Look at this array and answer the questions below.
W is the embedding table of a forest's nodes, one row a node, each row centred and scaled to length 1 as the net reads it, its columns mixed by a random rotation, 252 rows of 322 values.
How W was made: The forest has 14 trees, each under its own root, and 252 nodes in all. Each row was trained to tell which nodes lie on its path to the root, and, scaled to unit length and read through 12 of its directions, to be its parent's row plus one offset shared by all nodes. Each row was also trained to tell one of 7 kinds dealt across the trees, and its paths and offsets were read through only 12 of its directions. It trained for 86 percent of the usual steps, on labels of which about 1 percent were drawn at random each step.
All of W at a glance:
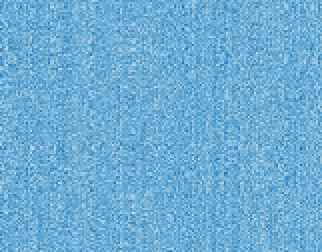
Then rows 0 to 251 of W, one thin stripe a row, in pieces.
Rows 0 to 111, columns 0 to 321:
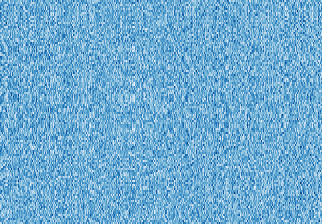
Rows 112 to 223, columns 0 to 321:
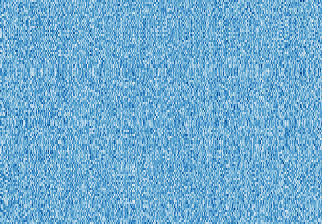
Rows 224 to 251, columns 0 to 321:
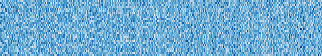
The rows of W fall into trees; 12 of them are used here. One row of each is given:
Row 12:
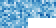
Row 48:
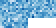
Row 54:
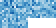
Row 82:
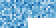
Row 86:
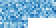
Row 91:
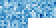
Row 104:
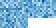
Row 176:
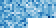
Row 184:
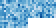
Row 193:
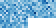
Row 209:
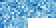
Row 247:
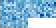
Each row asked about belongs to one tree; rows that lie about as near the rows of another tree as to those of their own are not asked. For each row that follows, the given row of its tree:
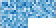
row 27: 91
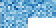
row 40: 48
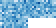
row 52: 12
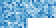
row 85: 176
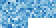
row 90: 82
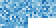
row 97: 91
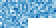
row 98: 184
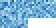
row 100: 48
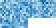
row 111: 91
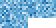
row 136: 12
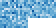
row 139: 193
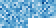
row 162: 91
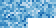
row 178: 176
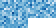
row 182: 48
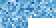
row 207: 82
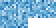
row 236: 48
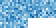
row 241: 104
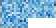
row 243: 82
